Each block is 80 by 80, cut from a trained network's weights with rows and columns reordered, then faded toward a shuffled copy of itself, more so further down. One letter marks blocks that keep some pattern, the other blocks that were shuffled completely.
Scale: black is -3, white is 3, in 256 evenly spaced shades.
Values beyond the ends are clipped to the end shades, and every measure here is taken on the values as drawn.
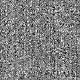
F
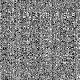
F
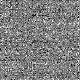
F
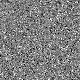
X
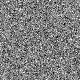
X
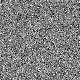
X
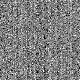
F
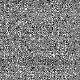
F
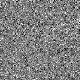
F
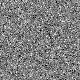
X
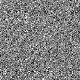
F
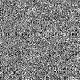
F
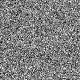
X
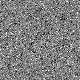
X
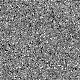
X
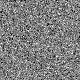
X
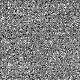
F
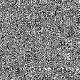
F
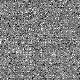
F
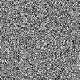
F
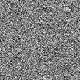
F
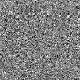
F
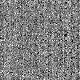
F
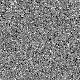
X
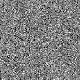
F
